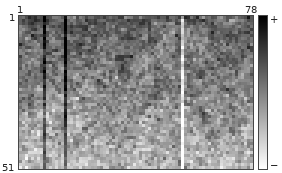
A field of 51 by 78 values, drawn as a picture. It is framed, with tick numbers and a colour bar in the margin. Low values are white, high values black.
Columns 9, 16 and 55 differ from the columns beside them. The top left is the ninth with the highest average. No regular stripes run through it. There is an overall slope up to the top.
